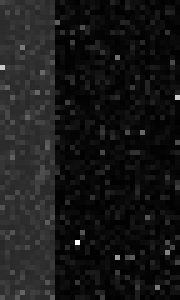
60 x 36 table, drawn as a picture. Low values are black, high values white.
Stripes: none. Average level on the scale: 10%. Seam: vertical, 30% of the way across, the left part higher.
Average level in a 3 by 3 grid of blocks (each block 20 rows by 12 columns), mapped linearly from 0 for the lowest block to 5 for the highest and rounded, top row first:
5 0 0 / 5 0 0 / 5 0 0
